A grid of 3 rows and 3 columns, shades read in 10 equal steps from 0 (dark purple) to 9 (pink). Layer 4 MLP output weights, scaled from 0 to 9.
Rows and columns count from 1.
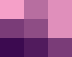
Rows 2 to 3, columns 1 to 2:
3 4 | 0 1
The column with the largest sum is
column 3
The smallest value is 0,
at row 3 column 1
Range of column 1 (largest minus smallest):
9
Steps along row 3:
up up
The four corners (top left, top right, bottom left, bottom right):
9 8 0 3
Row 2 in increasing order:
3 4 8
